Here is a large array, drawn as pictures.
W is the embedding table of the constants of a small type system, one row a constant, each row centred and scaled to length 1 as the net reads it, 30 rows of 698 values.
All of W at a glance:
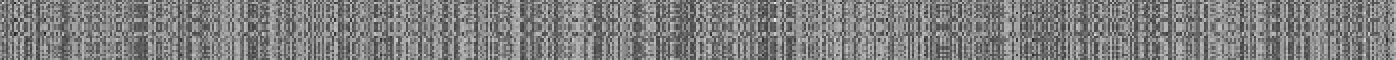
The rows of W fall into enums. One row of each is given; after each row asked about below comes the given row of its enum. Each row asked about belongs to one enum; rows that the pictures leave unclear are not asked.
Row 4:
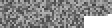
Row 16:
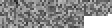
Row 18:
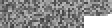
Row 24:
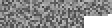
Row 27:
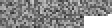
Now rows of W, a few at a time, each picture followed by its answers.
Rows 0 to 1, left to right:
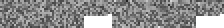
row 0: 4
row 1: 16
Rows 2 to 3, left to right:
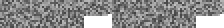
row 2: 24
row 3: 18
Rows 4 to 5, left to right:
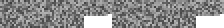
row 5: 24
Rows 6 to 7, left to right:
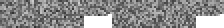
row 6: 27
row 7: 4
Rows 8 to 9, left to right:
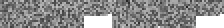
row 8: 18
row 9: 16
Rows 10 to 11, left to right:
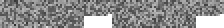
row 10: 16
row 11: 4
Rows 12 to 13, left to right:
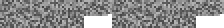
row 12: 24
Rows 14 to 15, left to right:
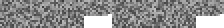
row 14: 24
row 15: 4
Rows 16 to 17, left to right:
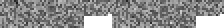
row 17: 16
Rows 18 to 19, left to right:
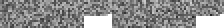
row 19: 27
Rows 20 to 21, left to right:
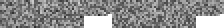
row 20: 27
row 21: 4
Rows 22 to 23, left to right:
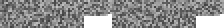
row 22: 18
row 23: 24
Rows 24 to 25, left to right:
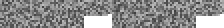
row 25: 18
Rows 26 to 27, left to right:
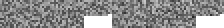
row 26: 24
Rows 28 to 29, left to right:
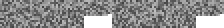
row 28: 24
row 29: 4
